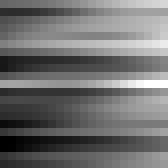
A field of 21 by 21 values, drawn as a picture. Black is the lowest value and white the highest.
Neither half mirrors the other. The grain runs across in streaks. Values rise toward the top right. The values follow a bell shape. The bottom left is the ninth with the lowest average.
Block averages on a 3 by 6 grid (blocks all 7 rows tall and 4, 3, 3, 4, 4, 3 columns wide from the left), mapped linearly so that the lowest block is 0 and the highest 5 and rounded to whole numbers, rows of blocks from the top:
2 3 3 4 4 5 | 1 1 2 2 3 4 | 0 1 1 2 2 3
